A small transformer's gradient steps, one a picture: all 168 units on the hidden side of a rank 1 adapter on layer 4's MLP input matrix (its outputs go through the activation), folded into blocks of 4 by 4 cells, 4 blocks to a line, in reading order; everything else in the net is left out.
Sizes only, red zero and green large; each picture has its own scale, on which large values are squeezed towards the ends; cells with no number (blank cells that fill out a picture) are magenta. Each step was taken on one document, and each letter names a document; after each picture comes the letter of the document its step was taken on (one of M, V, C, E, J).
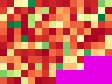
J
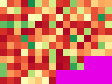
J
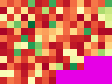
J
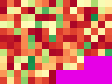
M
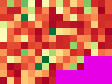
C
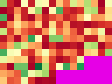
M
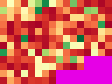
C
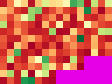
C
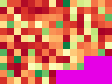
M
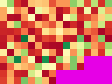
C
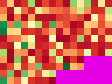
M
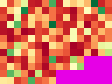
J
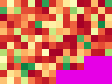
M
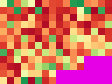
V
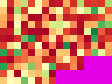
V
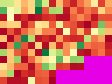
C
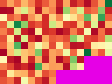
J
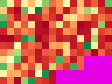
C
